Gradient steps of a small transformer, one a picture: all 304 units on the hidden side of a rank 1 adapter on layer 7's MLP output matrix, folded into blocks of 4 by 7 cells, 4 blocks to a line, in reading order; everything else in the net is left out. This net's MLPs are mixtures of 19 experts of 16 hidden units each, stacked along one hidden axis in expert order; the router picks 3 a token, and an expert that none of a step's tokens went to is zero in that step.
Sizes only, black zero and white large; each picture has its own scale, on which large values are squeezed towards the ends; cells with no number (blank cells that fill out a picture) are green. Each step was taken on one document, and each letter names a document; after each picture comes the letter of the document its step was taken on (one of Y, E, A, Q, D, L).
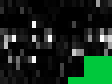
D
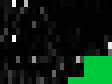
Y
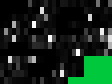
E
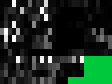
Y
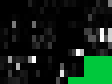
E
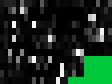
E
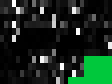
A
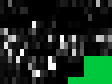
D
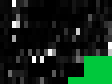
Y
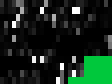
A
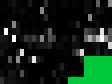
E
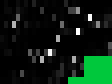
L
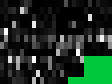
E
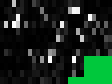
A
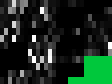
Y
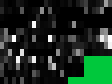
D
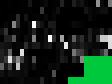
D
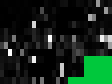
D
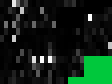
Y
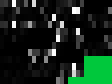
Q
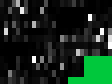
Y
